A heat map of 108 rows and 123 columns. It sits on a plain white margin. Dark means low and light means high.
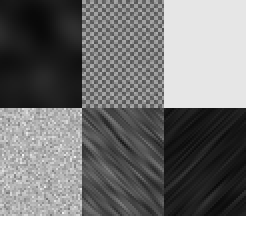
It is made of 2 by 3 panels. Panel 1,1: very low, smooth, faint in contrast. Panel 1,2: middling, checkered, strong in contrast. Panel 1,3: very high, flat. Panel 2,1: high, fine-grained. Panel 2,2: low, slanting down to the right. Panel 2,3: very low, slanting up to the right, faint in contrast.
